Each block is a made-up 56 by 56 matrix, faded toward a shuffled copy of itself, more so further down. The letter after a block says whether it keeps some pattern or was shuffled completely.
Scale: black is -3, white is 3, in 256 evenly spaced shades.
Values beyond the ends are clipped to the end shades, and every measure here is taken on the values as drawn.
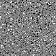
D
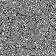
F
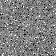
F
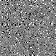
D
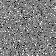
F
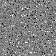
F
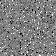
F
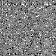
D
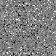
D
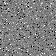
F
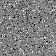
F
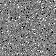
F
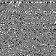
D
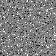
F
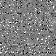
D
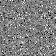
D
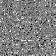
D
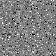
D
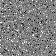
F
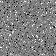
F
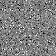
D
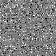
D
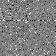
D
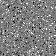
F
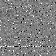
D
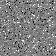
F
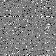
D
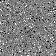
F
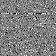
D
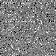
D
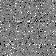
D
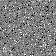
F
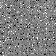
D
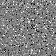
D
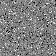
F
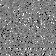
D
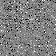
D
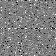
D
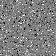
F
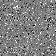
D
